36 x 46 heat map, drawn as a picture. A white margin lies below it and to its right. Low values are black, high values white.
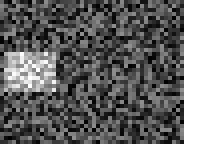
The ninth with the highest average is the middle left. No single row or column stands out from its neighbours. In the middle left lies a patch that is higher than the rest. On average the colour sits 30% of the way up the scale. No regular stripes run through it.
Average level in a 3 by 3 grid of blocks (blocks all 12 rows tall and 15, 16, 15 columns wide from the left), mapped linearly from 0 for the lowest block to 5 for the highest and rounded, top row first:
000 / 500 / 000
